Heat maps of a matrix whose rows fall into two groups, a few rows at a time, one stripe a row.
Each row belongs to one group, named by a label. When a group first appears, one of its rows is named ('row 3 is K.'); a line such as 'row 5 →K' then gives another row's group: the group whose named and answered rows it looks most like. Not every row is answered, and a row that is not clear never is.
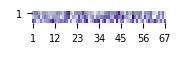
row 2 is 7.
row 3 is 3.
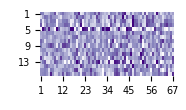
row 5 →3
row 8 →3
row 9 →3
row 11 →7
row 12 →3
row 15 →7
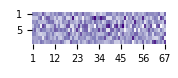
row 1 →7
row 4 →7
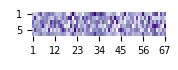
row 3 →3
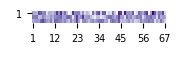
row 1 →3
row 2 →7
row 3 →3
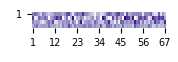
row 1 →7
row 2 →3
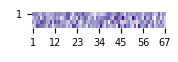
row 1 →7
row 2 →7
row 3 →3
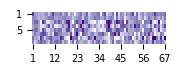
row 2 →3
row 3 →7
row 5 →7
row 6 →3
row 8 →3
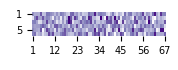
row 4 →3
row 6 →3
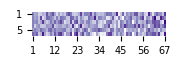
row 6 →7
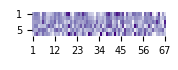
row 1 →7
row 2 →7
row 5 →3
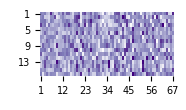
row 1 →7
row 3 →7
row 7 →3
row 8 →3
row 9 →3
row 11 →3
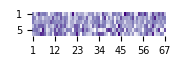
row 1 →3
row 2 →3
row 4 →3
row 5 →7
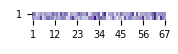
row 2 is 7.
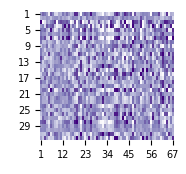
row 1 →7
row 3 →3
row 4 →3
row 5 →7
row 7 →7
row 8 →3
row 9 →7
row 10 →3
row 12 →3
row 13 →3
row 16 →7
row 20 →7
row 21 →3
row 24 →7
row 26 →7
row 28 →7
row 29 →7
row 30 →7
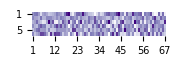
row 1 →7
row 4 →3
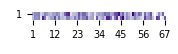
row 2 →7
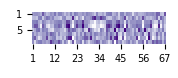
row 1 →7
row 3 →7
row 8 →3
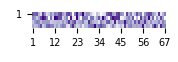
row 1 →7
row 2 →3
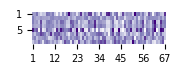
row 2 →3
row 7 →3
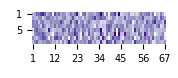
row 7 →3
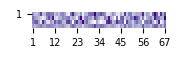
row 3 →7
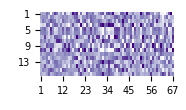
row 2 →7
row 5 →7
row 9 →3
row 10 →7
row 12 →7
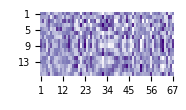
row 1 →7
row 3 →3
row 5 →3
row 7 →3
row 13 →7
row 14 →7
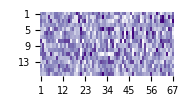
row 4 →3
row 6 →3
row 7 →3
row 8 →3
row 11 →7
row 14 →3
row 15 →3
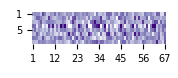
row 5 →3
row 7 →7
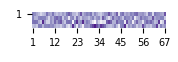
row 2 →3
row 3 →7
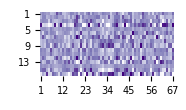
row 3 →7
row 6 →3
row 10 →7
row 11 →7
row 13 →3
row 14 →7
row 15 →7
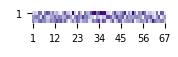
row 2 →7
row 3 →3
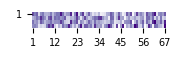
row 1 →7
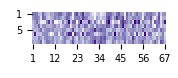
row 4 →7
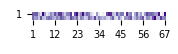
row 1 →7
